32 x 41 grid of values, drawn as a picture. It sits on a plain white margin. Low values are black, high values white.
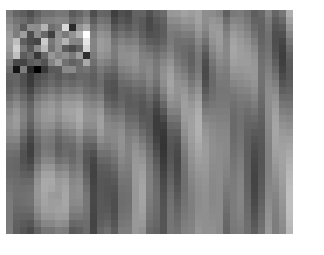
Rings: centred on the bottom left. Odd patch: rougher, in the top left. Roughest part: top left. Slope: none.
